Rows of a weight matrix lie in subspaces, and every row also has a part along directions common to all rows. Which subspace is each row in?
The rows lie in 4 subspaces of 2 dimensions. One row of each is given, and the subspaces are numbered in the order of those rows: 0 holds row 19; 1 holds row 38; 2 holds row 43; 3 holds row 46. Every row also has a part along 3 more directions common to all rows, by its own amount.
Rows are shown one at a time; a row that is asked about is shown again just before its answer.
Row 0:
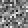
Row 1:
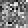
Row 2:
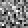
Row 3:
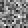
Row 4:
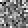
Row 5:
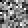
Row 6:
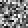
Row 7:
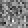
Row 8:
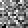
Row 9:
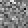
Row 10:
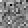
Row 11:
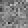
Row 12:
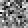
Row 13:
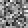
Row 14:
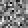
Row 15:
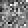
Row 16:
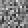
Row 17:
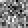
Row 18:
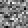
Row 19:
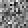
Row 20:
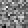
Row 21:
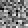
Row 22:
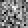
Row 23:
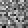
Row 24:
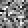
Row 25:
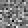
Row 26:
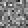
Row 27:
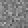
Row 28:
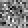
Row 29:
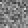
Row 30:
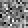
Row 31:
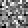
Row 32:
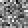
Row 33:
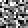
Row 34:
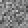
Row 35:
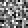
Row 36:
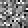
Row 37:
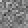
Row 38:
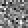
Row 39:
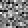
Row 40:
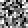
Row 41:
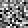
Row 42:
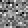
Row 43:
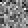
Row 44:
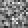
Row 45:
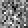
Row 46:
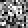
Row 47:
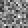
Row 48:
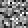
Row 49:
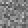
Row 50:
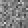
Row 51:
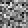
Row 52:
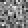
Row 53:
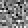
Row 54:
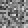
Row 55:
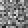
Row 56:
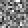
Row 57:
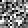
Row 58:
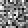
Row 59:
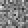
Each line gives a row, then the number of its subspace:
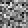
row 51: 1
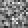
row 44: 2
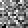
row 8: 1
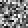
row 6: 2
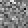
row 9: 2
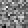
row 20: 1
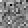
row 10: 0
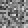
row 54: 1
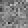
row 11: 0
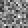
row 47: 2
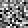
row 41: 3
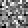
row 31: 1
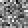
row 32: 3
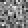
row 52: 3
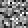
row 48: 2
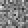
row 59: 1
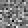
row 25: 3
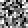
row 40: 2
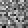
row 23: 1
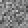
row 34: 0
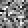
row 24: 1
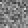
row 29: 2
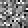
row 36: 3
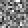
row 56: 0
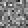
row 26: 0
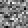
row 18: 2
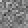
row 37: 0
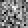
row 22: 3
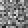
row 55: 1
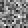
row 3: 2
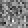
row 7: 3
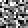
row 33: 1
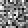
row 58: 1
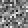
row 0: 0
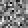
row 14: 0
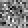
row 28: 3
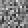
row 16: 0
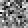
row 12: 1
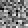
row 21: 2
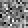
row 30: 3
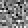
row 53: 2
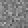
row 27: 3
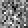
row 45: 3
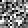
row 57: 0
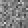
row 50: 3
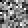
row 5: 2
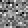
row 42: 0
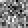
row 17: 3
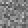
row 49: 1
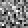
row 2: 3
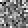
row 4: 2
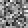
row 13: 3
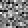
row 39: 0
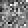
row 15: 0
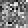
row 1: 0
